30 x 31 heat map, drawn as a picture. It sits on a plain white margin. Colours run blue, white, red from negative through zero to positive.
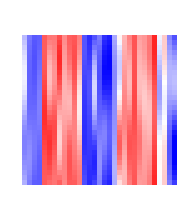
Average level on the scale: 50%. Slope: none. Stripes: upright, repeating 2 times. Grain: streaks running down.
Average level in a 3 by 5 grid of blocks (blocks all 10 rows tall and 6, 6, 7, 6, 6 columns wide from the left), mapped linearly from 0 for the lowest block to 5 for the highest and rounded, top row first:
2 5 0 4 3 | 2 4 0 5 3 | 2 5 0 5 3
